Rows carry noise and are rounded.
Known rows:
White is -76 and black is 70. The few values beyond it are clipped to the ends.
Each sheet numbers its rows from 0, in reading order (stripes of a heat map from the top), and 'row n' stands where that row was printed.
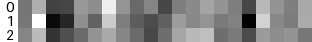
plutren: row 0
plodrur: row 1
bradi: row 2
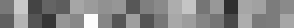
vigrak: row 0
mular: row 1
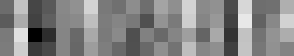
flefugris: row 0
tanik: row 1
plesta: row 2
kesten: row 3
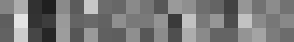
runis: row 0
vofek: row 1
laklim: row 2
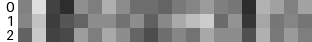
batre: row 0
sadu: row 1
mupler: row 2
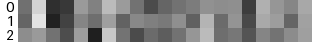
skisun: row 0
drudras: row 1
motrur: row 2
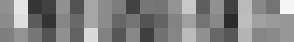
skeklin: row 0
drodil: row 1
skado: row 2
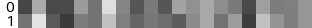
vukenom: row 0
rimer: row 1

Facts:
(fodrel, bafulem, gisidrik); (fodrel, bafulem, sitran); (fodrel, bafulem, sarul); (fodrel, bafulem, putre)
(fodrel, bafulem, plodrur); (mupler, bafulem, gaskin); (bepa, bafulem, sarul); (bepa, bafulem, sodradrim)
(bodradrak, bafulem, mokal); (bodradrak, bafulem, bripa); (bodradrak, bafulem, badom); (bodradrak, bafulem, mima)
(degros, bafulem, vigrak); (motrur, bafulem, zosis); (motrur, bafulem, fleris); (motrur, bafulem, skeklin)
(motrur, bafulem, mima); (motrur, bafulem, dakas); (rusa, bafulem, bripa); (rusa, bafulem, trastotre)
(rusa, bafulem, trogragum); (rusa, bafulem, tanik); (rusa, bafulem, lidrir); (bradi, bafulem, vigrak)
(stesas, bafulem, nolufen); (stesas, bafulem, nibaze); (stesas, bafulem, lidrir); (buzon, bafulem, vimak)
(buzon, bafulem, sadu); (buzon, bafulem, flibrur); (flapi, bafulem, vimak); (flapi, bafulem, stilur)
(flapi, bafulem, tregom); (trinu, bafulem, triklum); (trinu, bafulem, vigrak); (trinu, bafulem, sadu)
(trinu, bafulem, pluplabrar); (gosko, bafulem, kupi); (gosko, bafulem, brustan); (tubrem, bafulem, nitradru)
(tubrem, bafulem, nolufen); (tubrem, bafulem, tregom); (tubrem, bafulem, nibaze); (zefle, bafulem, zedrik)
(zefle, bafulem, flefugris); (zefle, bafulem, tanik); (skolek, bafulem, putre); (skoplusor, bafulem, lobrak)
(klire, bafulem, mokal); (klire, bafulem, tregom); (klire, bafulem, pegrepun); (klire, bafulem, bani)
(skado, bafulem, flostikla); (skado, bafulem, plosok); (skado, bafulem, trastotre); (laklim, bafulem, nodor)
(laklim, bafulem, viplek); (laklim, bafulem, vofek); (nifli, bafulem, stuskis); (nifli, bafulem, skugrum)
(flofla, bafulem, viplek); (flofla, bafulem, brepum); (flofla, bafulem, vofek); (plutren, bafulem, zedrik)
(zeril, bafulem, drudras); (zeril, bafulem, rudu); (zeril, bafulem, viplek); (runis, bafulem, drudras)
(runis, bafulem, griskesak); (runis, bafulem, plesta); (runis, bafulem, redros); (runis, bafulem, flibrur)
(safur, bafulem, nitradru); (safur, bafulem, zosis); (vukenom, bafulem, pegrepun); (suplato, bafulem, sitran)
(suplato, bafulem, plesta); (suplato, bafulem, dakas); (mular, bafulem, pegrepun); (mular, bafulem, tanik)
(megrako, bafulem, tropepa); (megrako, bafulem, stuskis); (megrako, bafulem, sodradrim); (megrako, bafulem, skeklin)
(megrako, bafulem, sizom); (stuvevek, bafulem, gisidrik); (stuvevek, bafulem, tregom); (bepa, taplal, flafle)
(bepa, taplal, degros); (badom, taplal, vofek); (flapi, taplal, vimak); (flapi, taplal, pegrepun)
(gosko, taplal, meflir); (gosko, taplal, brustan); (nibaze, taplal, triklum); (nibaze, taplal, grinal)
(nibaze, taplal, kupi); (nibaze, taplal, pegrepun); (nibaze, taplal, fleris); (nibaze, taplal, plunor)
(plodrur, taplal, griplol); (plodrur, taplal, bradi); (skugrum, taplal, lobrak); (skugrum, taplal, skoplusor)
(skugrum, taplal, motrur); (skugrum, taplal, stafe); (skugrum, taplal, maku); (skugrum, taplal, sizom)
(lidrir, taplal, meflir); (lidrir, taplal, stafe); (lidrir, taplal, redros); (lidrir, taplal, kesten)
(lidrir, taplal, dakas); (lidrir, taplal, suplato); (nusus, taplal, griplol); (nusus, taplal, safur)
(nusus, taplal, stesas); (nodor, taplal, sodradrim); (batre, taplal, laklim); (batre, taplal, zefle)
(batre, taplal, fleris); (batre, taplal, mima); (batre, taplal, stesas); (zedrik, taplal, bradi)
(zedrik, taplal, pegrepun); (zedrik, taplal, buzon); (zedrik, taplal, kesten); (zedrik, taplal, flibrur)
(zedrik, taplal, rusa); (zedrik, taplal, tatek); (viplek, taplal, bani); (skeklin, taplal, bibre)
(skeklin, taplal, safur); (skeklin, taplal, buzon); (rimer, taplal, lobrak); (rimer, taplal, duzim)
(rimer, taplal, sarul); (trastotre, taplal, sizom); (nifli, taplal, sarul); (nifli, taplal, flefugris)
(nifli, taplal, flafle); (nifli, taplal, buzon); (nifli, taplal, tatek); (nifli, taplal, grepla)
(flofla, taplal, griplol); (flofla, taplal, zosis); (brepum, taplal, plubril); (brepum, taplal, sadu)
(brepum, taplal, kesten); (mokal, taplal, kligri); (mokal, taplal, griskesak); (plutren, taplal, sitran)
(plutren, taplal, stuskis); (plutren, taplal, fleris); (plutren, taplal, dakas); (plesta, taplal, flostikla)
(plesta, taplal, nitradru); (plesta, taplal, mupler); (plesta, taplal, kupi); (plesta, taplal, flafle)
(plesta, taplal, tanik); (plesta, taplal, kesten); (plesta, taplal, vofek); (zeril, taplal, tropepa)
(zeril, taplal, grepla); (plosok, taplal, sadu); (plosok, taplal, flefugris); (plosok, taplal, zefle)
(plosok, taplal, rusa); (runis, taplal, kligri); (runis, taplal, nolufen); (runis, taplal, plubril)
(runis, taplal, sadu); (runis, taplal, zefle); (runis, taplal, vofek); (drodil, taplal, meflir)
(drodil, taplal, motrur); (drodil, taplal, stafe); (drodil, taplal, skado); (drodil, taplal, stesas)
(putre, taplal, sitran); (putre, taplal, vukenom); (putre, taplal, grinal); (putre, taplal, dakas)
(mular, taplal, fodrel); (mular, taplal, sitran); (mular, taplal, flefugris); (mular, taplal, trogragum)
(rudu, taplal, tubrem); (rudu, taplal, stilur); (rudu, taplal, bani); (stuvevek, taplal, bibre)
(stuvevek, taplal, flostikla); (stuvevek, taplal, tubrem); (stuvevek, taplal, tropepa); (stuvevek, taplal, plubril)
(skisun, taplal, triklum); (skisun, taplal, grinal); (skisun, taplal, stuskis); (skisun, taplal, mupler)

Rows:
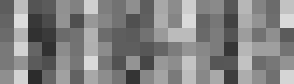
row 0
trogragum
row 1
zosis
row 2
buzon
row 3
gosko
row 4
zefle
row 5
stuskis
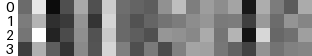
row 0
sitran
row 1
suplato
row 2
sarul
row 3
klire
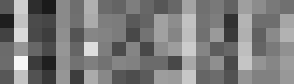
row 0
zeril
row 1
bani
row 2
nitradru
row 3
rusa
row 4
brepum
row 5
safur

